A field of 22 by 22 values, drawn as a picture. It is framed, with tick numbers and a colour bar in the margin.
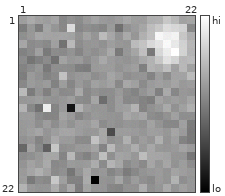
A single bump stands in the top right. The top right is the ninth with the highest average. The halves do not mirror each other. The distribution is heavy-tailed on both sides.
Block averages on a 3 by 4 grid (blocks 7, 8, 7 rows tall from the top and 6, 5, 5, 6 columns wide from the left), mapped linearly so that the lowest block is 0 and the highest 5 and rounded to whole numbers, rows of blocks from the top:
0115 / 1001 / 1011
